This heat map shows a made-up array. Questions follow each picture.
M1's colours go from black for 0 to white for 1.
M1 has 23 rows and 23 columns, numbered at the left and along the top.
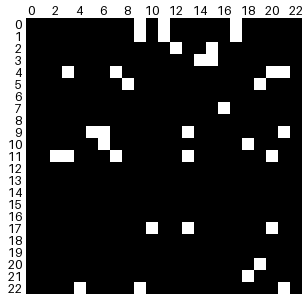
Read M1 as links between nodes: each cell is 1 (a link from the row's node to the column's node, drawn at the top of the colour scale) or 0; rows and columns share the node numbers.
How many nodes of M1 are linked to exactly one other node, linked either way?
4
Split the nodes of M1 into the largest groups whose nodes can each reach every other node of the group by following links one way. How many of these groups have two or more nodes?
0
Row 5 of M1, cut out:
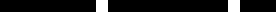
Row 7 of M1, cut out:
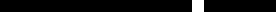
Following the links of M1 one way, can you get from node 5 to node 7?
no
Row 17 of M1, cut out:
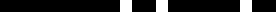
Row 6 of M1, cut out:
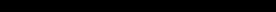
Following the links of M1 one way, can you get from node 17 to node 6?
yes
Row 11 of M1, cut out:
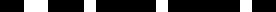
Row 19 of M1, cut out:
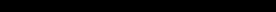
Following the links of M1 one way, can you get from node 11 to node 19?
yes
